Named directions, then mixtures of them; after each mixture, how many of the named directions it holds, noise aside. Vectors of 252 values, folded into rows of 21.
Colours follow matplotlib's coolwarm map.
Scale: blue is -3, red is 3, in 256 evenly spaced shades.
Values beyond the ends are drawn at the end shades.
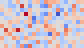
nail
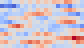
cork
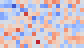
two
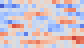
one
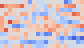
two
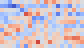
two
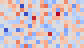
one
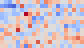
two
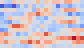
one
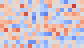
two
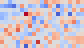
two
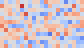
two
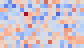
two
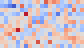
two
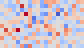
one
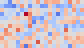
two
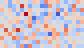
one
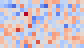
two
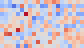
two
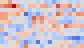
two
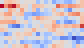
one
